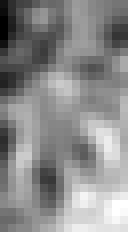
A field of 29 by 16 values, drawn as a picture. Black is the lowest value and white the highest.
Ninth with the lowest average: top left. Slope: up to the bottom right. Mirror symmetry: none. Ninth with the highest average: bottom right. Lone odd cells: none.
